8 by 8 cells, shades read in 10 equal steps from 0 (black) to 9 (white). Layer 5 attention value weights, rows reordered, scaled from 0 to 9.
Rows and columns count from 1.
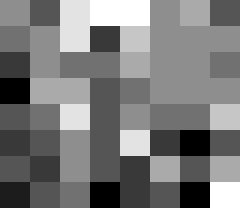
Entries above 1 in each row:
8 8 8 7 8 7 8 5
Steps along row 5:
up up down up down same up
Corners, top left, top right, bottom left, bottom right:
5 3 1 9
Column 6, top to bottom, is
5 5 5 5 4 2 6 3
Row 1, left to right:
5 3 8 9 9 5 6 3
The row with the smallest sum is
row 8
